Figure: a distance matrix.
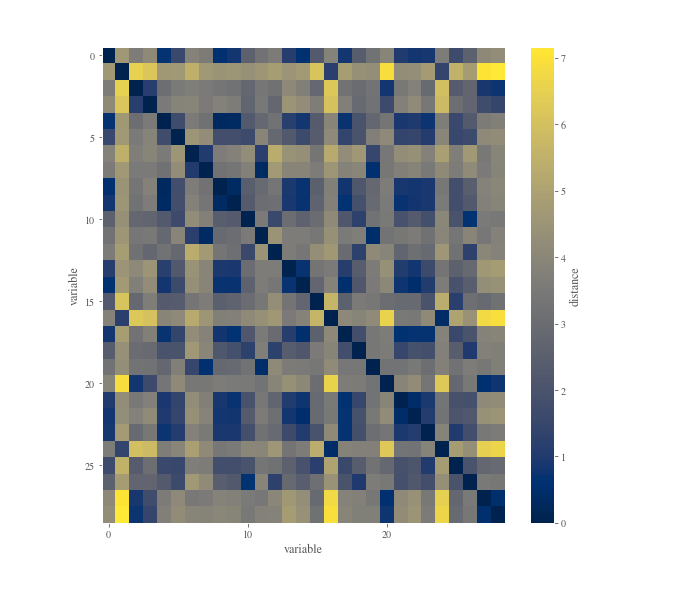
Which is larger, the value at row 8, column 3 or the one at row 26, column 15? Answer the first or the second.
the first
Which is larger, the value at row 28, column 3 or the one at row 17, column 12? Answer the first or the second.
the second
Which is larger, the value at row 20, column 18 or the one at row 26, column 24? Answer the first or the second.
the second
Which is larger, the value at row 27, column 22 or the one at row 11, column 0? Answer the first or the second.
the first
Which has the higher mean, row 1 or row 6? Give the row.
1
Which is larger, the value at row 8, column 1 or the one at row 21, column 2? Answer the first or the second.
the first
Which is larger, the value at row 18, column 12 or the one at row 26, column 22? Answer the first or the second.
the second
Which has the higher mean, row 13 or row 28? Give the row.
28
